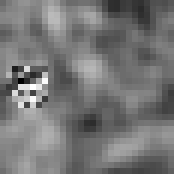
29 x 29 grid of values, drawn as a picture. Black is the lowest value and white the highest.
Odd patch: rougher, in the middle left. Roughest part: middle left. Ninth with the lowest average: top right. Mirror symmetry: none. Odd rows or columns: none. Grain: blotchy.
